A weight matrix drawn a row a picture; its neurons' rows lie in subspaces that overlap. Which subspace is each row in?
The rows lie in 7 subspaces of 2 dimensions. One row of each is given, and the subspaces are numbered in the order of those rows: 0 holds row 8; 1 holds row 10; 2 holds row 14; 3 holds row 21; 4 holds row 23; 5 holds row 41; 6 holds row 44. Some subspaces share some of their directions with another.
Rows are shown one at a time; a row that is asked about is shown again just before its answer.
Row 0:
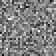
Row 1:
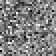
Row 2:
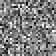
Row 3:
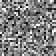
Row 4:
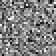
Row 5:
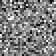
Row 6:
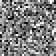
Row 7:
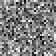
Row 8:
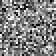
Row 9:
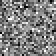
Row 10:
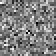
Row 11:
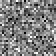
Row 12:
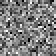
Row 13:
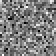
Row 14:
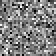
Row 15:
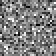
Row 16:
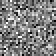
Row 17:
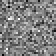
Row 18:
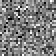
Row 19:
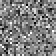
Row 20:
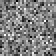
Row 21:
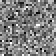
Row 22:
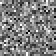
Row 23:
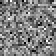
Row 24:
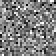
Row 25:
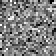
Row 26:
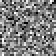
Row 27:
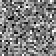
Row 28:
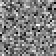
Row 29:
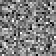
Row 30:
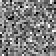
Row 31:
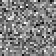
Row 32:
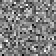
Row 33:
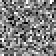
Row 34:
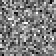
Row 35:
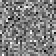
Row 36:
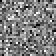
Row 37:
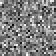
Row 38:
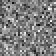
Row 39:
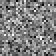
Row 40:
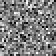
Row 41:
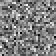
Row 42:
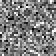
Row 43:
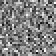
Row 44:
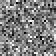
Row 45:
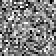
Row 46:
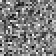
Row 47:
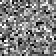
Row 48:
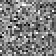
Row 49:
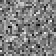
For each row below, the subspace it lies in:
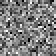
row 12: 4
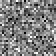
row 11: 6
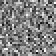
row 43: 0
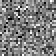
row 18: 0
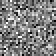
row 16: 0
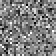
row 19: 2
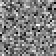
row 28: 5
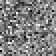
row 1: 3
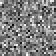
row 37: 1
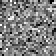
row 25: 4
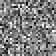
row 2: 2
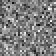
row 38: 5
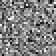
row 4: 0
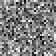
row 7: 6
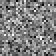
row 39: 6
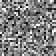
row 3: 0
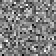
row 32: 5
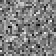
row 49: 3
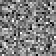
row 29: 5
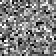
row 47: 1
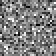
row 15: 5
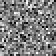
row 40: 2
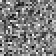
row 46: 3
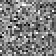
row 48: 3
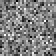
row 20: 6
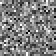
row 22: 1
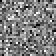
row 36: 3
